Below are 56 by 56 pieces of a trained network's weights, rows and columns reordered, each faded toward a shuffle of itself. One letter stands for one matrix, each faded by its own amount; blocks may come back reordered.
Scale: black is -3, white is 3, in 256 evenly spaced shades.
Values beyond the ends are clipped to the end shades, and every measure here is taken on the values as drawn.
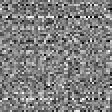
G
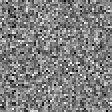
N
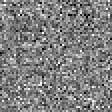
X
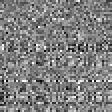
G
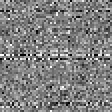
G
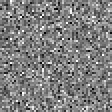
X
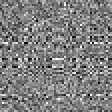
G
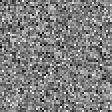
N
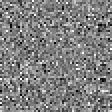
X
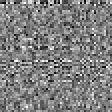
G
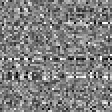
G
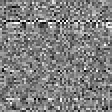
G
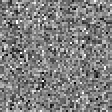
N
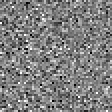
X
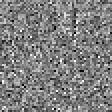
N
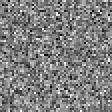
N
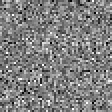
X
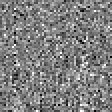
X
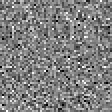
X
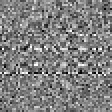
G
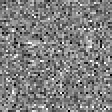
X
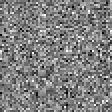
N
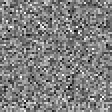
N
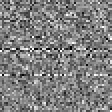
G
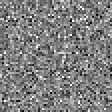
X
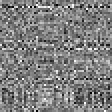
G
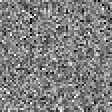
N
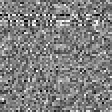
G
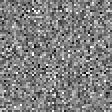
X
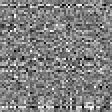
G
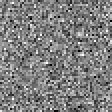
N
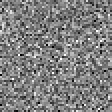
N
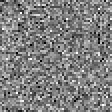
N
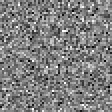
N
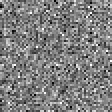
N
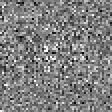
X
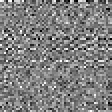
G
